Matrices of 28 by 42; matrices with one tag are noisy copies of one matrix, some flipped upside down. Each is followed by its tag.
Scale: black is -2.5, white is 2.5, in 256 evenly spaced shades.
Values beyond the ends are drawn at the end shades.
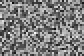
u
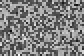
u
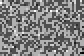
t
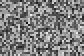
u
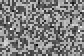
u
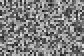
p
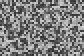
u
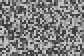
u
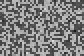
p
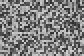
t
